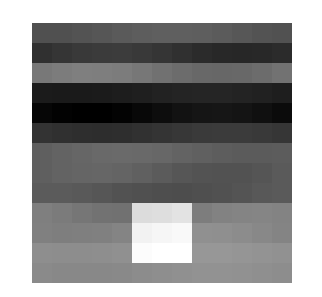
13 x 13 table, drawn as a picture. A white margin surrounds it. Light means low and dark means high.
An odd patch, lower than its surroundings, sits in the bottom middle. The bottom middle is the ninth with the lowest average. The grain runs across in streaks.
